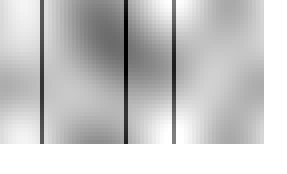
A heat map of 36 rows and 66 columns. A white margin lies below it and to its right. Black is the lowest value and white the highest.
Histogram: skewed, a long tail of low values. Slope: none. Odd lines: columns 11, 32 and 44. Calmest part: middle right. Average level on the scale: 70%.
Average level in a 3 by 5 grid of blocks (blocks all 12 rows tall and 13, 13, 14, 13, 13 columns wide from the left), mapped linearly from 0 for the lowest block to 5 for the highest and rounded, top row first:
5 1 1 4 3 | 3 3 0 2 4 | 4 3 3 5 3
